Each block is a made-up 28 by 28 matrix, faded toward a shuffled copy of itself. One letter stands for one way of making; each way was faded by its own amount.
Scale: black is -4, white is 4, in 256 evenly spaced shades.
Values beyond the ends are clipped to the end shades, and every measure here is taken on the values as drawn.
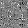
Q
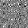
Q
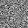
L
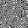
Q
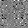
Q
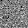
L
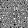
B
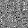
L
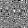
Q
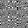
Q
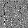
B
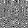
Q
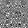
Q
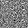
L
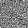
L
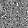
B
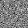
L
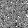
B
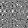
Q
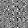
Q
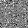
B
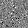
B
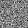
L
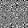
Q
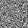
L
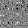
Q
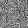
L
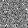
L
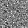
L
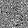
L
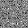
L
